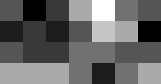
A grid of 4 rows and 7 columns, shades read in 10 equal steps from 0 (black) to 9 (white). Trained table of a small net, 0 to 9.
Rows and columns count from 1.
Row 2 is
1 2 1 3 7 6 0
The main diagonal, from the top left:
3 2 2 4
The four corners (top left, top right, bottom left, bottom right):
3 3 6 6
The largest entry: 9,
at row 1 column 5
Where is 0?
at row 1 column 2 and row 2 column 7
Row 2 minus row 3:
-2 0 -1 -1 3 3 -3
